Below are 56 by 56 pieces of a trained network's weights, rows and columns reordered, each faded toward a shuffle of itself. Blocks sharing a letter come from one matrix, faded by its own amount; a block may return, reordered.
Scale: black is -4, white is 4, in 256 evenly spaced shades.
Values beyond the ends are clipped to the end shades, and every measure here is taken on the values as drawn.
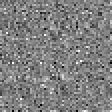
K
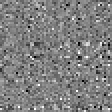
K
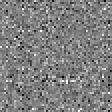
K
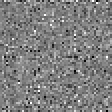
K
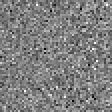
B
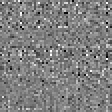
K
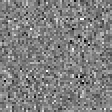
B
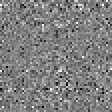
K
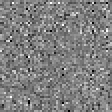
K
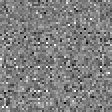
B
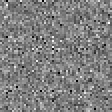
B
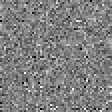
B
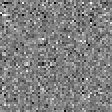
K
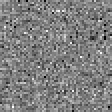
B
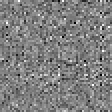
K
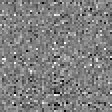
K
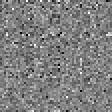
K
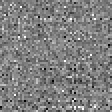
B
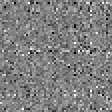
K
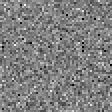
B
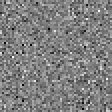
B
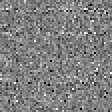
B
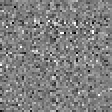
K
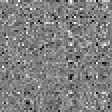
K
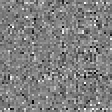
K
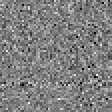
B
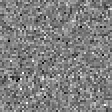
B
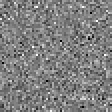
B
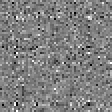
K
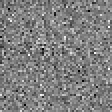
B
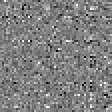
K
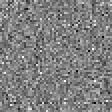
B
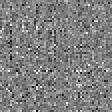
K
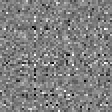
K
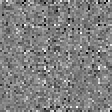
K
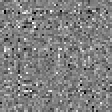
K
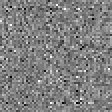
K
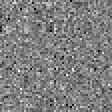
B
